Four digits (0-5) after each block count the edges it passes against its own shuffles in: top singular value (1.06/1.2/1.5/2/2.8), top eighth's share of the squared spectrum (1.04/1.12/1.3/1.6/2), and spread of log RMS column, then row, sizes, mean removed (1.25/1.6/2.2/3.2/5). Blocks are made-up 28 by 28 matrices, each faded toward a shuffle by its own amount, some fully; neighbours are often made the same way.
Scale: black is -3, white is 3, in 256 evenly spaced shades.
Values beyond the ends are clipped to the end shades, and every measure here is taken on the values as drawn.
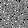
0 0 0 0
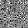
3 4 1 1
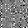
3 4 2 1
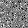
0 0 0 0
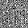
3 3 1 1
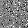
1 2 1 1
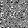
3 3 0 1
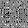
3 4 2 1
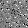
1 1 0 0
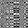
4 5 3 3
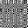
4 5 3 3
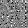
3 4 1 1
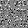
3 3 0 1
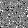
0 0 0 0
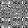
4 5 2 3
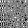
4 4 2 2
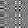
4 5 3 3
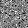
1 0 0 1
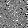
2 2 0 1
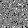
2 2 0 1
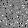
0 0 0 0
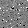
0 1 0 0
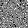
0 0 0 0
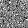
0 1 0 0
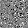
2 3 1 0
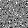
0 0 0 0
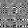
3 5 2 3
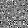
3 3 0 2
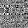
3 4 1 2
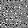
2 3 2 0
